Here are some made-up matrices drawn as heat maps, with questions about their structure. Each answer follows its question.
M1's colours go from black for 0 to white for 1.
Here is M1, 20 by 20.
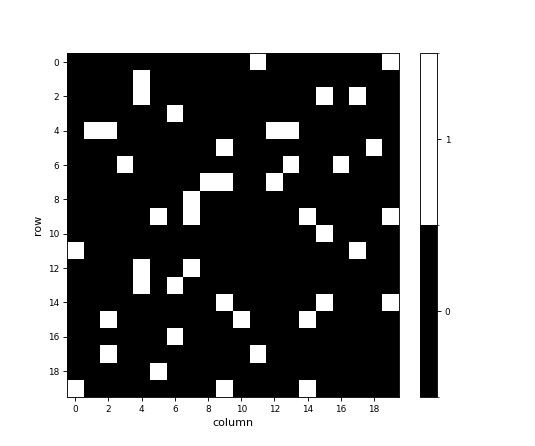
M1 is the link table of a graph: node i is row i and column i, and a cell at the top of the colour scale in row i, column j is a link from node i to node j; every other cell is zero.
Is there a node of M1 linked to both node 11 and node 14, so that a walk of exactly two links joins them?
no
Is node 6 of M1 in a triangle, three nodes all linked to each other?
no
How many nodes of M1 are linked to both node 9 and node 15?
1
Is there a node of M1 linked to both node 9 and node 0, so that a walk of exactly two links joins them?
yes
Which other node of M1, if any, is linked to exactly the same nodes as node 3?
node 16
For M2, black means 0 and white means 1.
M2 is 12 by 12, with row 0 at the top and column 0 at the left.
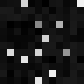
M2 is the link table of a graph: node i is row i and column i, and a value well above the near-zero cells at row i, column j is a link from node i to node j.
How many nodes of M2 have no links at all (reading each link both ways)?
2
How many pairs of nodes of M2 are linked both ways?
1
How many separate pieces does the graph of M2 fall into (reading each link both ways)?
3
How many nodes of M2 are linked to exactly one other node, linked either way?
5
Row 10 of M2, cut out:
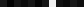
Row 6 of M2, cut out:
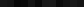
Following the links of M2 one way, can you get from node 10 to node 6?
yes
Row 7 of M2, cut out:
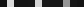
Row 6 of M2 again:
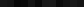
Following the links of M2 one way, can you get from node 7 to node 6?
yes
